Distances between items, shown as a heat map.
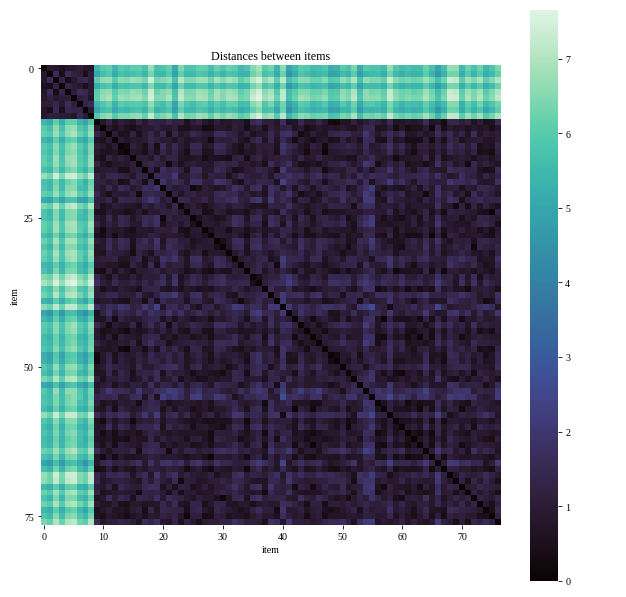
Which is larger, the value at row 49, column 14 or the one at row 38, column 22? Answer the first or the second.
the second
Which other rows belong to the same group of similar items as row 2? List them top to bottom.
0, 1, 3, 4, 5, 6, 7, 8
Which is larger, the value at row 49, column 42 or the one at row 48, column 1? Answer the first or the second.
the second
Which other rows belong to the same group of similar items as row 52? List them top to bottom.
9, 10, 11, 12, 13, 14, 15, 16, 17, 18, 19, 20, 21, 22, 23, 24, 25, 26, 27, 28, 29, 30, 31, 32, 33, 34, 35, 36, 37, 38, 39, 40, 41, 42, 43, 44, 45, 46, 47, 48, 49, 50, 51, 53, 54, 55, 56, 57, 58, 59, 60, 61, 62, 63, 64, 65, 66, 67, 68, 69, 70, 71, 72, 73, 74, 75, 76
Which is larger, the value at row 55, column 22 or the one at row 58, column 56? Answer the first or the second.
the first
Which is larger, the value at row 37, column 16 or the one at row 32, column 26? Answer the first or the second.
the second
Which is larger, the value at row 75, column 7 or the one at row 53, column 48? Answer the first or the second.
the first
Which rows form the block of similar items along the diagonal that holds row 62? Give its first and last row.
9 to 76
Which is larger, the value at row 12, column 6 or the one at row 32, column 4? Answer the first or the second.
the second
